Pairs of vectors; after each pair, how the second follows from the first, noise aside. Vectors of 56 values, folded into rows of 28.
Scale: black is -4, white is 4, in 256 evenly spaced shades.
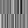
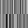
reversed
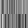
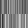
negated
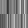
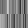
negated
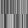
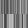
copied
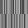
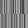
copied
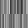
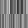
copied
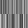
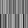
negated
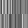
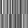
copied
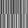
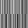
negated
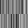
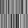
copied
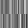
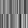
negated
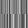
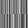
copied
